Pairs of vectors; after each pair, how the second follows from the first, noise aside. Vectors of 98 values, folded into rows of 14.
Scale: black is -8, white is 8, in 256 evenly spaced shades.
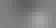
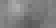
reversed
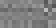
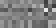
scaled up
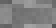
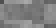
reversed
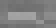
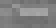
reversed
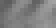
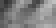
scaled up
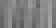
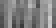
scaled up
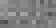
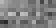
scaled up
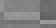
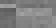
reversed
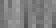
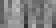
scaled up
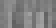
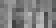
scaled up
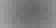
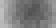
scaled up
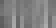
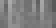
reversed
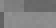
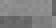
reversed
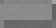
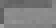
reversed
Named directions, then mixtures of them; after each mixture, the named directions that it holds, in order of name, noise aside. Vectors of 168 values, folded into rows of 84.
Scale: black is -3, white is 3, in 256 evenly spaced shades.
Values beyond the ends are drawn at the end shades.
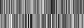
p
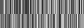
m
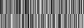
m, p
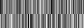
m, p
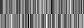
m, p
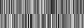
p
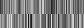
p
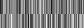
m, p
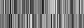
m, p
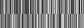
m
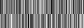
m, p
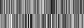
p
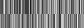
m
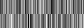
m, p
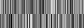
p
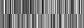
m, p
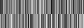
m, p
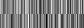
m, p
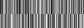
m, p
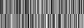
m, p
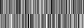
m, p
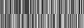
m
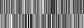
p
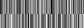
m, p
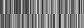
m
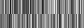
m, p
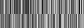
m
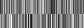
p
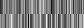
m, p
